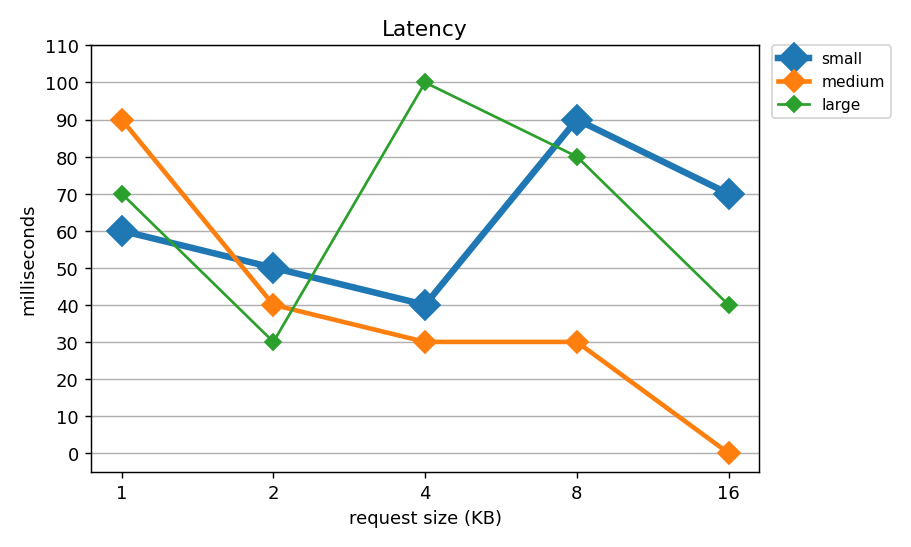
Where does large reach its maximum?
4
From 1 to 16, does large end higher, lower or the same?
lower
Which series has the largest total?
large
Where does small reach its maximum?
8
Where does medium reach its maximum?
1
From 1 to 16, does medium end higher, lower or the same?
lower
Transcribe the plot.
Title: Latency
x-axis: request size (KB), ticks 1 2 4 8 16
y-axis: milliseconds, ticks 0 10 20 30 40 50 60 70 80 90 100 110
Legend: small, medium, large
Values:
small: 60 50 40 90 70
medium: 90 40 30 30 0
large: 70 30 100 80 40
